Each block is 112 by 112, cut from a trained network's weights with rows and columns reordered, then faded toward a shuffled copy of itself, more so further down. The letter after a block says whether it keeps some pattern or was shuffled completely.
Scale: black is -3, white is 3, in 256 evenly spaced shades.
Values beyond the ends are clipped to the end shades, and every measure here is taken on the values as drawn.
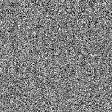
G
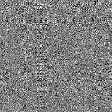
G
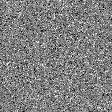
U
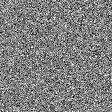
U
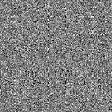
G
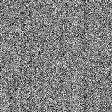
G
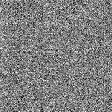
G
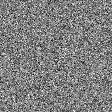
U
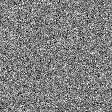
U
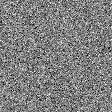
U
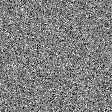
U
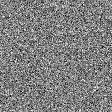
U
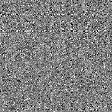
G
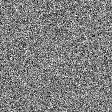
U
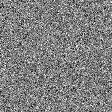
U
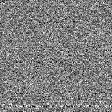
G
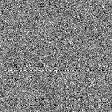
G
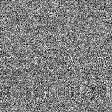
G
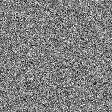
G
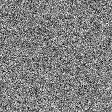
U
